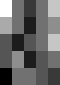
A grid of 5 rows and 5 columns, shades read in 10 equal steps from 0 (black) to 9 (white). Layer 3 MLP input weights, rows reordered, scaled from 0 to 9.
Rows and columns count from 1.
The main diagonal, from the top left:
9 4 3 3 2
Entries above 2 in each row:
4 4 4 4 3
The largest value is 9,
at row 1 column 1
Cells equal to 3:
5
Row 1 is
9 4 2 4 7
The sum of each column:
21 18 11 18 25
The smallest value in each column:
0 1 1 3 2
